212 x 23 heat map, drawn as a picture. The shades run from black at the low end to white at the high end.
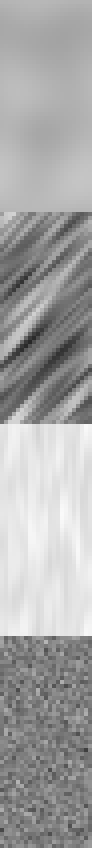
It is made of 4 by 1 panels. Panel 1,1: high, smooth, faint in contrast. Panel 2,1: middling, slanting up to the right, strong in contrast. Panel 3,1: very high, streaked downward, faint in contrast. Panel 4,1: middling, fine-grained.
